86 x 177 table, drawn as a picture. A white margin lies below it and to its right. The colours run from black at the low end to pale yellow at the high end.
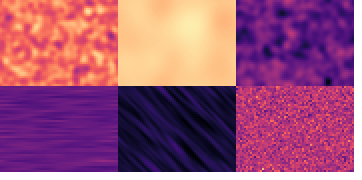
It is made of 2 by 3 panels. Panel 1,1: high, blotchy. Panel 1,2: very high, smooth, faint in contrast. Panel 1,3: low, blotchy. Panel 2,1: low, streaked across, faint in contrast. Panel 2,2: very low, slanting down to the right, faint in contrast. Panel 2,3: middling, fine-grained.
